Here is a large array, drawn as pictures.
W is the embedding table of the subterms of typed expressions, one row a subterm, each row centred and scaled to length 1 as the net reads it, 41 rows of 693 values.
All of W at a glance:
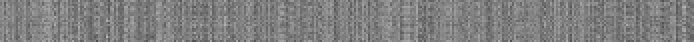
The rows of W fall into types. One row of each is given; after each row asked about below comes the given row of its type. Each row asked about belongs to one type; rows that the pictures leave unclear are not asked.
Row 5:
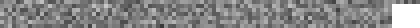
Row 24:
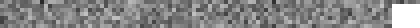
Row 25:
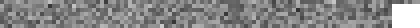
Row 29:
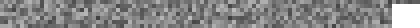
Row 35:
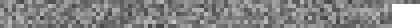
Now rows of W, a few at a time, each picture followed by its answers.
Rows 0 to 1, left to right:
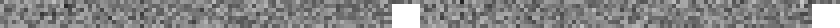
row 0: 25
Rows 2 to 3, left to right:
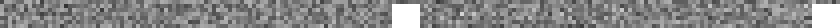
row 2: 5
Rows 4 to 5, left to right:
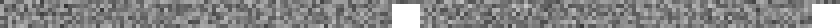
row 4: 5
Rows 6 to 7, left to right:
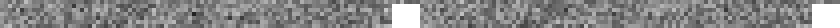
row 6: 29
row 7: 35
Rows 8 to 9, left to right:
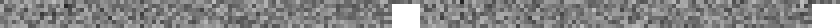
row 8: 25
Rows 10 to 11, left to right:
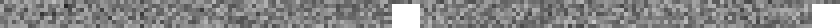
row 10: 25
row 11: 35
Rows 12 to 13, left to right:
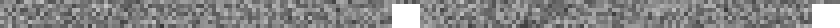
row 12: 5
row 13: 35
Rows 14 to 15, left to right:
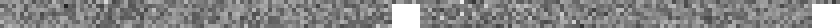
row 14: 35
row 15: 5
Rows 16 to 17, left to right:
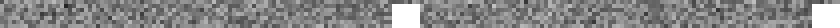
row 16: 25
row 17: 25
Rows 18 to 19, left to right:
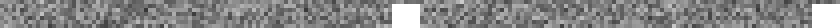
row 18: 35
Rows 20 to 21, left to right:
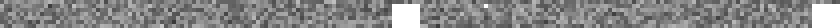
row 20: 25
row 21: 29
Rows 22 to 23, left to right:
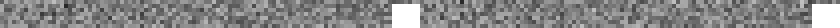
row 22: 25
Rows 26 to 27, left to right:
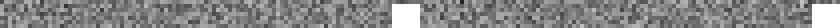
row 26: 5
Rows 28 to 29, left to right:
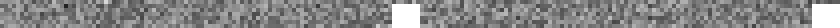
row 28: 35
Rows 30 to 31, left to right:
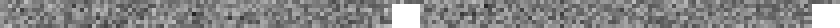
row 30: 29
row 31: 25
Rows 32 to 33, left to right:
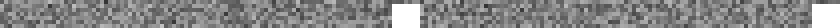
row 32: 25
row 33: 5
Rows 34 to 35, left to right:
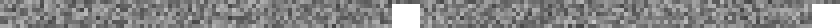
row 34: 29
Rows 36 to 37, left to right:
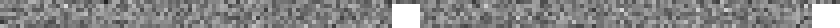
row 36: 29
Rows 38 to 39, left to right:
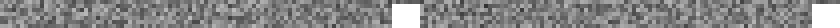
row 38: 29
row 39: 5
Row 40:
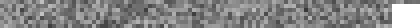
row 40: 35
